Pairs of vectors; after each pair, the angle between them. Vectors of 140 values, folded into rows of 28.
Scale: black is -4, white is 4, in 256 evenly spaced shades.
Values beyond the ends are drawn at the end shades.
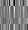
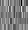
partly opposed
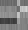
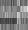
nearly parallel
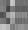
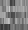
nearly opposite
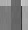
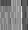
nearly opposite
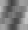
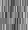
partly aligned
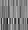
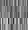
nearly opposite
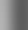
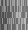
partly opposed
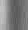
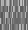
orthogonal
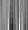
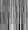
nearly opposite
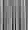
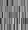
partly opposed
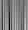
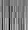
nearly parallel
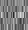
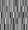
partly opposed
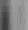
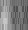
nearly opposite
